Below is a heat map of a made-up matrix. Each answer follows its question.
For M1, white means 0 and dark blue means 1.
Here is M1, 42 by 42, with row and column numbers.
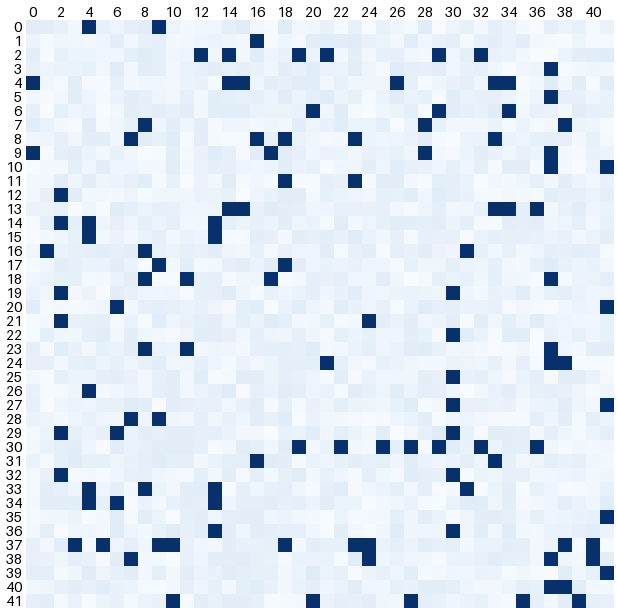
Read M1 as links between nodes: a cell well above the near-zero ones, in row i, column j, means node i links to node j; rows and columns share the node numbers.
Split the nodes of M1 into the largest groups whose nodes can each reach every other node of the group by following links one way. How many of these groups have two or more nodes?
1
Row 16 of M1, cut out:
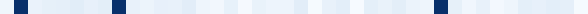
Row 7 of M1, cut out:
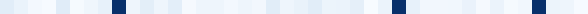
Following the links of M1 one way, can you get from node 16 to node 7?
yes
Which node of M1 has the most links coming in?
node 37
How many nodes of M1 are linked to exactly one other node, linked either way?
9
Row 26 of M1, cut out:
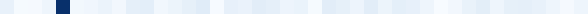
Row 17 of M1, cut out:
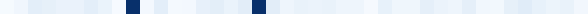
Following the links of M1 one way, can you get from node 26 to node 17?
yes
